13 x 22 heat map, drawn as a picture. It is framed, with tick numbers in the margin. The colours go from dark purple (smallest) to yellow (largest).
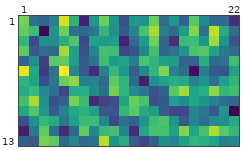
Slope: none. Ninth with the highest average: middle left. Average level on the scale: 50%. Rings: centred on the top right. Mirror symmetry: none.
